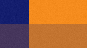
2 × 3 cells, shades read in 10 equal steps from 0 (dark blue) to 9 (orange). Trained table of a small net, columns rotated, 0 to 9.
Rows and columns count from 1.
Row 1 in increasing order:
0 9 9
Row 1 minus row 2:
-2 2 2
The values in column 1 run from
0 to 2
